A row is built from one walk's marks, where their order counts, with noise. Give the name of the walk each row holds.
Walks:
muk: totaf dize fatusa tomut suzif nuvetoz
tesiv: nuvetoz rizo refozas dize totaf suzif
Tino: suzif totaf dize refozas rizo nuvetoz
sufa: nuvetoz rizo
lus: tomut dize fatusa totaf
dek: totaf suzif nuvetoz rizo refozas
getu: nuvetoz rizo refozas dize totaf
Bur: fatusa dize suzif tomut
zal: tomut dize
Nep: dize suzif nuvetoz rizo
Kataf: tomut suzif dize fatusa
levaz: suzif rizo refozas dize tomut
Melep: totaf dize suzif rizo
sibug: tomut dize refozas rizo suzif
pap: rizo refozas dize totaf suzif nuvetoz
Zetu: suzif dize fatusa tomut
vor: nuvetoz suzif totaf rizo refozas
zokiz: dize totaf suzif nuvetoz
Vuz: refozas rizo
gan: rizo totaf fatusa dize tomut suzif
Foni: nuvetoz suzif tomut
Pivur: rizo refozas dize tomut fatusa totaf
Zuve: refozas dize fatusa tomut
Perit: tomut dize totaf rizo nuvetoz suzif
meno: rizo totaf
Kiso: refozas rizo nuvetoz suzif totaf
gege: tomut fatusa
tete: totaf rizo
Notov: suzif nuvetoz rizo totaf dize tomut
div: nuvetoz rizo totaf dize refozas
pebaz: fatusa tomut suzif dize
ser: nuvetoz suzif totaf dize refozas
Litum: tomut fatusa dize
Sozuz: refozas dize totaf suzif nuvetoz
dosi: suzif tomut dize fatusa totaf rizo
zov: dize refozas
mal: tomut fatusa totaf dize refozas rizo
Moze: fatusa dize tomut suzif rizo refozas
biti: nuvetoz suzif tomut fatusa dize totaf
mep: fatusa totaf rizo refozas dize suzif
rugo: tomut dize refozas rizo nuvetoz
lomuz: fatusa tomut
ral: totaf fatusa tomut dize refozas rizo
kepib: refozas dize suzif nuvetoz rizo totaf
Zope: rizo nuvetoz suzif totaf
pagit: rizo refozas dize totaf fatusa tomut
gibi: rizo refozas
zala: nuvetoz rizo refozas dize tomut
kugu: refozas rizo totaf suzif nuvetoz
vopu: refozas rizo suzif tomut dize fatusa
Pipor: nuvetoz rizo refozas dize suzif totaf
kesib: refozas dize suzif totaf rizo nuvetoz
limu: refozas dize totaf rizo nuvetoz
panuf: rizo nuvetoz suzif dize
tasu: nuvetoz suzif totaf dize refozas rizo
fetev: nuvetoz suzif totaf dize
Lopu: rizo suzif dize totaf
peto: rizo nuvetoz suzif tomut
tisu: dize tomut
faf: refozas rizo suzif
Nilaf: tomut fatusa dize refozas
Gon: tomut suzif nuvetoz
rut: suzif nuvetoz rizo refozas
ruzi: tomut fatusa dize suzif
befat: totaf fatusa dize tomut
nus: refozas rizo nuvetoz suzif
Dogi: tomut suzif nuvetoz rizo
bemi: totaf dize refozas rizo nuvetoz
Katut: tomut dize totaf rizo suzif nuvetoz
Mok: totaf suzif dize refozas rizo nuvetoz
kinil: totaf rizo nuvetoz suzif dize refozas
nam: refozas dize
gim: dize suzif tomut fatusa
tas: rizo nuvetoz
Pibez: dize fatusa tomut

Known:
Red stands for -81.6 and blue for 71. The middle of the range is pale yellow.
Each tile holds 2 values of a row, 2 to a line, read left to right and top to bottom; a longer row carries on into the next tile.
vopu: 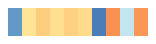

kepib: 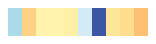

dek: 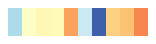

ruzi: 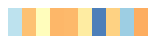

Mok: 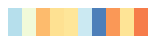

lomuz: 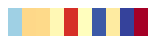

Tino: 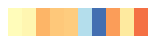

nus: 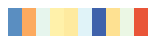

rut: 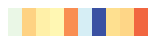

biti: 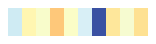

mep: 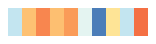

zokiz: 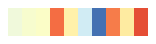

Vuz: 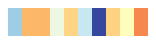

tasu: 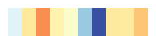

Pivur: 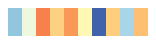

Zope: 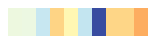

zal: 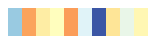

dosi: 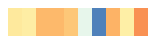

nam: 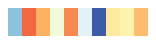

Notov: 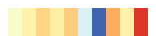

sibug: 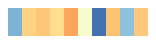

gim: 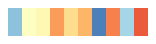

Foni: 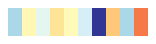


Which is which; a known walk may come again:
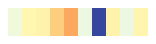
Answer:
lus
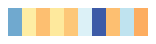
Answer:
rugo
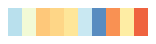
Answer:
Mok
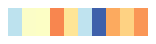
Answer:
kugu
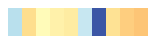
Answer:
kepib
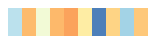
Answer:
ruzi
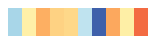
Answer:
limu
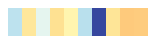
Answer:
Kiso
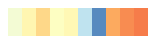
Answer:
Melep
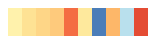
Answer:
Zetu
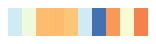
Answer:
pap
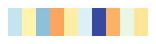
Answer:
Gon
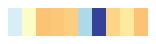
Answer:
vor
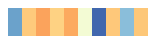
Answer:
sibug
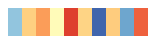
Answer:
Zuve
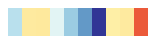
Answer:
sufa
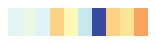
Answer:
Zope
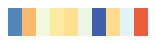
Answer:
nus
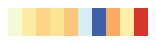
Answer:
Notov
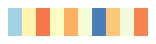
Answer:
ral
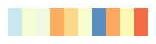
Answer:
muk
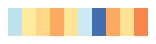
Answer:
kesib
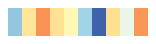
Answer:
tesiv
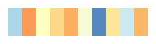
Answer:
pebaz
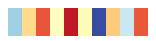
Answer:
zov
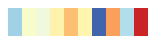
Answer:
peto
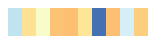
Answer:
Kataf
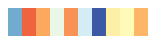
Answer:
nam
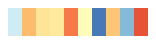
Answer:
Bur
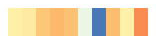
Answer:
dosi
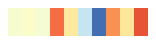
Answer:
zokiz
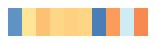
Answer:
vopu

